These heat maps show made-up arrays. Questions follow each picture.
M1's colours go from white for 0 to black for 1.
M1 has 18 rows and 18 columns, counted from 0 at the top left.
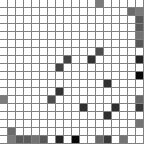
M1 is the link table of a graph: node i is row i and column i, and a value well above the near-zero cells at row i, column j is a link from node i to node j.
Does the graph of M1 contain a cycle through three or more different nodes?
no
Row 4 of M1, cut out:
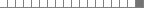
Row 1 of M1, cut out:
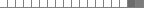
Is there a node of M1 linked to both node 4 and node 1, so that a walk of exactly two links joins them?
yes
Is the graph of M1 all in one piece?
yes
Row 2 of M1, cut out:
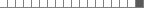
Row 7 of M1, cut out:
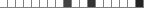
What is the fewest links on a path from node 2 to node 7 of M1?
2
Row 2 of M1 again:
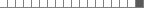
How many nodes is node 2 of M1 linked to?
1
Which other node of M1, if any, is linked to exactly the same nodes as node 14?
node 10
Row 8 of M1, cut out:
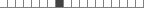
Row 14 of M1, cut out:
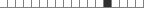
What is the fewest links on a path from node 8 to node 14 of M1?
4
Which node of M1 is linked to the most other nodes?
node 17
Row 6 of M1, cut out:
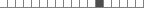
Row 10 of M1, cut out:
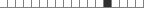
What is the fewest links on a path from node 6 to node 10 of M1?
4
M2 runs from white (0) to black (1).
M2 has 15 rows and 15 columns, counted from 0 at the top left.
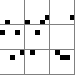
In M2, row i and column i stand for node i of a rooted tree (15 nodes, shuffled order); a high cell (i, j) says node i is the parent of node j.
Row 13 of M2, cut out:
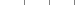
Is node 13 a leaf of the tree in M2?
yes
